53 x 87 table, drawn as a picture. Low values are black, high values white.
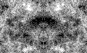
The histogram is bell-shaped. The centre is the ninth with the lowest average. The texture is blotchy. On average the colour sits 50% of the way up the scale. The left and right halves mirror each other.
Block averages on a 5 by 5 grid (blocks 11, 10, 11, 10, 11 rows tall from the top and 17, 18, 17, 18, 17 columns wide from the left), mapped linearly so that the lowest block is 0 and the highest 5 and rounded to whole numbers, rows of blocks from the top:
35353 | 33033 | 31013 | 21312 | 34243
